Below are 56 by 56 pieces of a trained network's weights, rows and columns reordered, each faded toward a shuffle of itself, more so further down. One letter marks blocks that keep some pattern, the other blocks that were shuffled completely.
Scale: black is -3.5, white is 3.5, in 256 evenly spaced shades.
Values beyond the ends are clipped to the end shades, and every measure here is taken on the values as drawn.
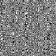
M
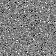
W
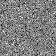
W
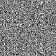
M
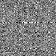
M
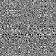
M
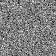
W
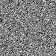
W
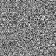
M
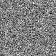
W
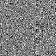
M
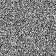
W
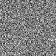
M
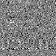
M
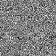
M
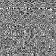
M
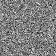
W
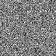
M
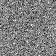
W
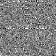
M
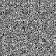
M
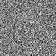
M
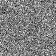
W
